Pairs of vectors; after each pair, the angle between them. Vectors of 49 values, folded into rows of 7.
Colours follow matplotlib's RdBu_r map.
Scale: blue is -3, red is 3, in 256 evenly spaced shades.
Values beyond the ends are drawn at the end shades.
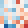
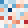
partly aligned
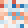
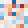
nearly opposite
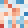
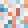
partly aligned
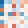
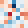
partly opposed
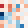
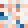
nearly parallel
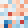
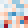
nearly opposite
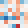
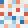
partly aligned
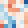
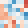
nearly opposite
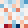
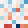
nearly parallel
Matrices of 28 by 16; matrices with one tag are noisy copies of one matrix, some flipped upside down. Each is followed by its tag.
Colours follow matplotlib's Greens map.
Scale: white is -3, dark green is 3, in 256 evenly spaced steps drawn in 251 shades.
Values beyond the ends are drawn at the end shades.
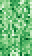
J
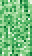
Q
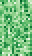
Q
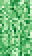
J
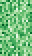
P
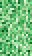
P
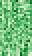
Q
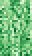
J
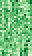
Q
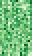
Q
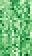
J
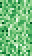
P
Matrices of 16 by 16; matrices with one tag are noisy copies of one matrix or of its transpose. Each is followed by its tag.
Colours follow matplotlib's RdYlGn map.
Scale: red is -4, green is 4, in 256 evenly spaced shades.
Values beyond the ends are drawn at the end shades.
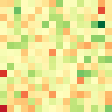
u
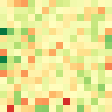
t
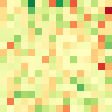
t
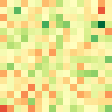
u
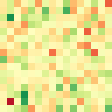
u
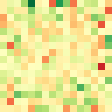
t
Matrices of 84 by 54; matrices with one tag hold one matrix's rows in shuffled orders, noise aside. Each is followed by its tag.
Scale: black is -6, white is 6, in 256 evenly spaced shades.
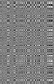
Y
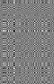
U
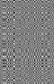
U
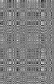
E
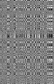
Y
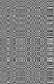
Y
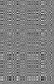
E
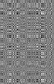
E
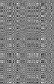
E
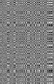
Y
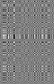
U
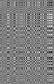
Y
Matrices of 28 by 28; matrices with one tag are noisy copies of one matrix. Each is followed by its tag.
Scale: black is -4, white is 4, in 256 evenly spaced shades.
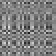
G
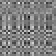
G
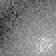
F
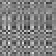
G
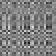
G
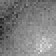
F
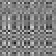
G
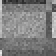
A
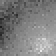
F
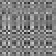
G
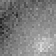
F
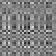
G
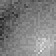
F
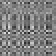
G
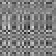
G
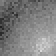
F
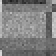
A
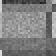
A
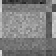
A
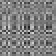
G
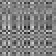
G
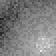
F
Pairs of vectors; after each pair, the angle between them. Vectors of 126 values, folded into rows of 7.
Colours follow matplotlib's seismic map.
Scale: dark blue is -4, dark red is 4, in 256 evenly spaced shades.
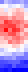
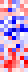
partly opposed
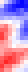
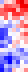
nearly opposite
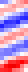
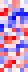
partly aligned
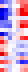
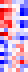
nearly opposite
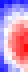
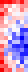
nearly opposite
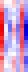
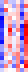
nearly opposite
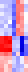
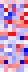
orthogonal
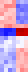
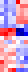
nearly opposite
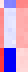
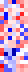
partly aligned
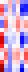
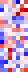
partly opposed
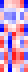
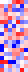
orthogonal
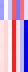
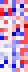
partly opposed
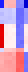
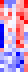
nearly opposite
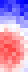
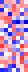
orthogonal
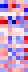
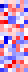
partly aligned
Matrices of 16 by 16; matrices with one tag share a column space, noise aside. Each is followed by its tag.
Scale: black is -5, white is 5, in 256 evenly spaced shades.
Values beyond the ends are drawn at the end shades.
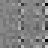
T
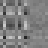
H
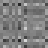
T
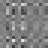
T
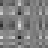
H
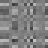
T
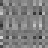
H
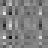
H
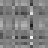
H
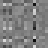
T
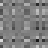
T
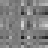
H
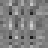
H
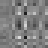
H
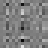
T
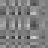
H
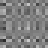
T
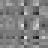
H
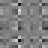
T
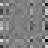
T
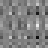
H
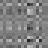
T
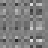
T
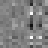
H
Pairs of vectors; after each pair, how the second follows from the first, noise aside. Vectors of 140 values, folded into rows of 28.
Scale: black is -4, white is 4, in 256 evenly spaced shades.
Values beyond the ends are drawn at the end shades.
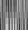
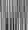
negated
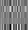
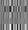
negated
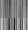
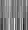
negated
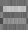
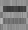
negated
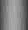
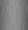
shrunk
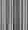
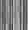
negated
